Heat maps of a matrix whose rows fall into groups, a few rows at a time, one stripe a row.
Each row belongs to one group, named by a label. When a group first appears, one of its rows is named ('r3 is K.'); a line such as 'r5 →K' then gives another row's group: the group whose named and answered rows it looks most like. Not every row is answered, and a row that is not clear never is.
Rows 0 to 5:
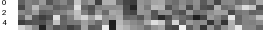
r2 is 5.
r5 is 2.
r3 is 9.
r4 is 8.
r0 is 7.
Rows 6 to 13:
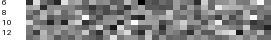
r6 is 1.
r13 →2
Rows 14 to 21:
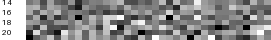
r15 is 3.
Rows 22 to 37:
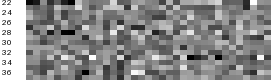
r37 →3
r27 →7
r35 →8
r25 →2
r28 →2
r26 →8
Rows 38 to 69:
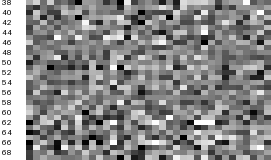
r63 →1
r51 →2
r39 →8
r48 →7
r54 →2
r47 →1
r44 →1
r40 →1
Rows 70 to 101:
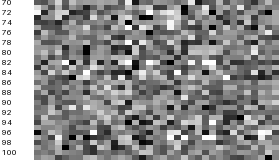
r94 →3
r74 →8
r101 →5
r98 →7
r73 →7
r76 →1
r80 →3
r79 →3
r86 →9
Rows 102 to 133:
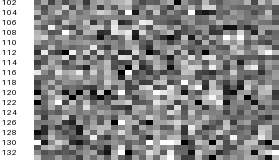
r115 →3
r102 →9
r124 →8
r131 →2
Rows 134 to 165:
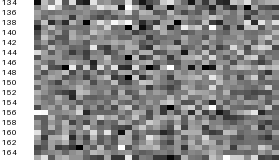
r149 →3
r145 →3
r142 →9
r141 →1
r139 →3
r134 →7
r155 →1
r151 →1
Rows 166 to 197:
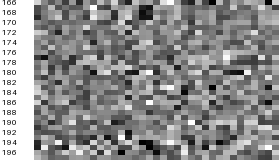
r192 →8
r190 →8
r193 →2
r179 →9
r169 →7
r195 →1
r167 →5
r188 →1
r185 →3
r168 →7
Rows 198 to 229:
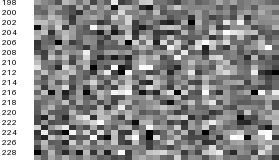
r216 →9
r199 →7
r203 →7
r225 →5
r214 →5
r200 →2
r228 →2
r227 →1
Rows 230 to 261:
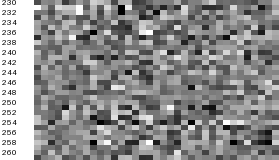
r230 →7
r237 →7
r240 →5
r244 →3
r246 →5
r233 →7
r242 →5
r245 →7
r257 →5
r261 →7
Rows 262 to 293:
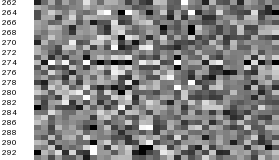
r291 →5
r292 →7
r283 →2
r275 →9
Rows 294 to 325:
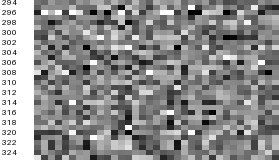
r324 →1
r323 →9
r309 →8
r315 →3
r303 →9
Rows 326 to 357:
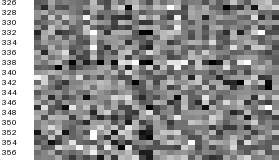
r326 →5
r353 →5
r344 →7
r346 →5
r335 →5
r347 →1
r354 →8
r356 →5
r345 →9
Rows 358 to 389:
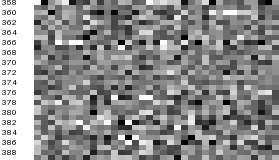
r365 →3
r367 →2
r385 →2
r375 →8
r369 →9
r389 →9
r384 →2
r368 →8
